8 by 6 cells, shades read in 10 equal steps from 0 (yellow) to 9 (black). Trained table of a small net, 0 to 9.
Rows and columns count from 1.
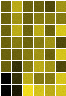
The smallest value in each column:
5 2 0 1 2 1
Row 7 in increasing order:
1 2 4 4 7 9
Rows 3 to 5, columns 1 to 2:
5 2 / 5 4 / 5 5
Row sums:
26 25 20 27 23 27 27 21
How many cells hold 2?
6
